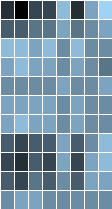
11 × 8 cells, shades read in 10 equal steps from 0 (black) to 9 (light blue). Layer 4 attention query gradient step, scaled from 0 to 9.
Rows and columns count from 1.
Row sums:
34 43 57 53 50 53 54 40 37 40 50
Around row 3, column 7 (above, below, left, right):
6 6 8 6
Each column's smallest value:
2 0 3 3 6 2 6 5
